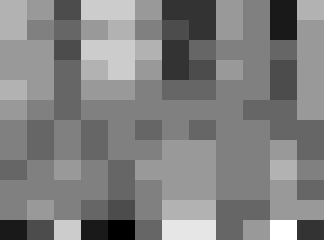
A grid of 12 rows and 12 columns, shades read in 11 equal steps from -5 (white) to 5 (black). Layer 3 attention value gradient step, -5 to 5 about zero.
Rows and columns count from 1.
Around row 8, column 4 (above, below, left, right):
1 0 0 0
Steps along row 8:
up down up down same down same up same down up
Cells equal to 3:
6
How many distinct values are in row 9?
4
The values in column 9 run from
-1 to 1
